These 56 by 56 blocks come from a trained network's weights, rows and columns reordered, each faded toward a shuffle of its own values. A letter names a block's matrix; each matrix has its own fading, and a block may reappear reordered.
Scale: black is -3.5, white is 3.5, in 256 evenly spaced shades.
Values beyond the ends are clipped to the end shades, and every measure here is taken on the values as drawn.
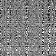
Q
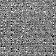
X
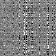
Q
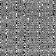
Q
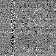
X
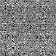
X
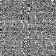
X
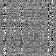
Q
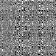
Q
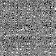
X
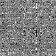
X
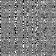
Q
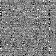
X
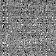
X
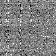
X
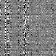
Q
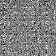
X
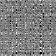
Q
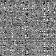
X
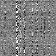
Q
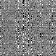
Q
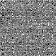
X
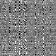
Q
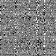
X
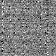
X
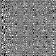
Q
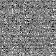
X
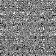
X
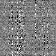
Q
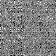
X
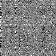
X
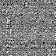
X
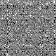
X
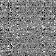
X
